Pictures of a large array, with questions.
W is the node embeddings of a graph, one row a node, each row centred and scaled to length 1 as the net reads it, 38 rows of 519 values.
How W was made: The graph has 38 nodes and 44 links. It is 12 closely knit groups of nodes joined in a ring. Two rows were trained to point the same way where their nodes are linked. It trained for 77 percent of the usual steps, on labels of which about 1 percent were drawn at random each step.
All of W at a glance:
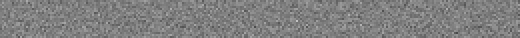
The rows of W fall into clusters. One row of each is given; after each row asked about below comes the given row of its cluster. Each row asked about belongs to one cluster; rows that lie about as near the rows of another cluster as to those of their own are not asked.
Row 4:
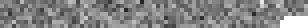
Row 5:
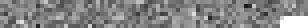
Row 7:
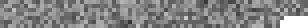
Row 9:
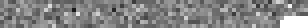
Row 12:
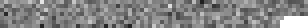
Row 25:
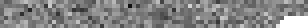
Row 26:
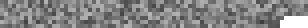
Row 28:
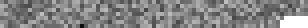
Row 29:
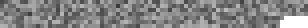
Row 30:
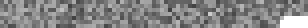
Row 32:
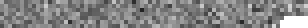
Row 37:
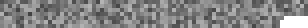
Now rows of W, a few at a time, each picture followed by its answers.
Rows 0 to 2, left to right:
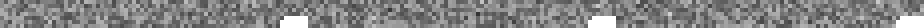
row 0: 7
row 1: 37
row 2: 4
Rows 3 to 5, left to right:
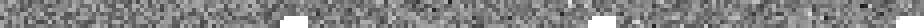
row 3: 28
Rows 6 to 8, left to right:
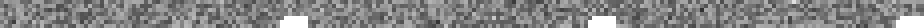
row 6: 5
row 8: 29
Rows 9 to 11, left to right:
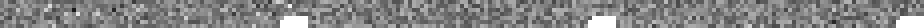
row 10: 25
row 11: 9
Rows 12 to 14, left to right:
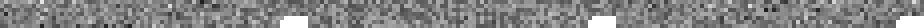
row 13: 37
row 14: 26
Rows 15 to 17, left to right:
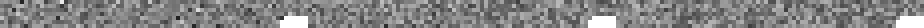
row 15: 5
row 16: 12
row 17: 30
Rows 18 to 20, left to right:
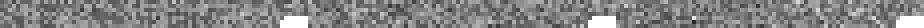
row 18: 37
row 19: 32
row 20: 28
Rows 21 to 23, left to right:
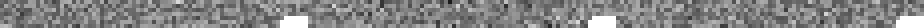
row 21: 29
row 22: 25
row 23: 30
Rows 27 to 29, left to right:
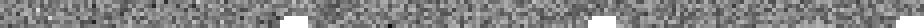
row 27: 26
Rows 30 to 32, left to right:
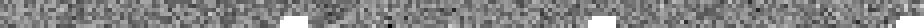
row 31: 28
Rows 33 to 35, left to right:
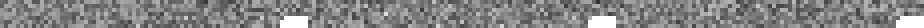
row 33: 7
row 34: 9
